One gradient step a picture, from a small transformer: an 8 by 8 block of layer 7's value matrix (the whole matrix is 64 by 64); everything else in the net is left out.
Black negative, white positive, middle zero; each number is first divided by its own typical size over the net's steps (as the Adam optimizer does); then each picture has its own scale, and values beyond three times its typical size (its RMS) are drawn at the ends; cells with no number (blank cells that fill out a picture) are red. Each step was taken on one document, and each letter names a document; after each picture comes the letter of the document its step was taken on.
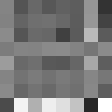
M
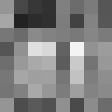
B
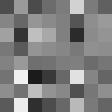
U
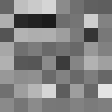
B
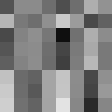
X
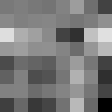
U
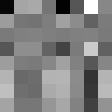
X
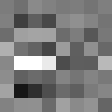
B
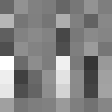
X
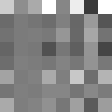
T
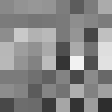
B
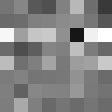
U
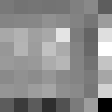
T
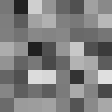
U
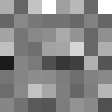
T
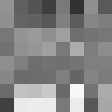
B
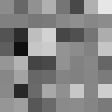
U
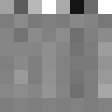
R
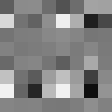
X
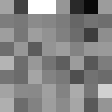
T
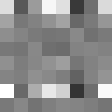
R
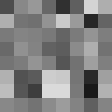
X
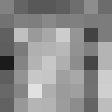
M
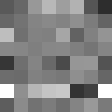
R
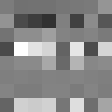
B
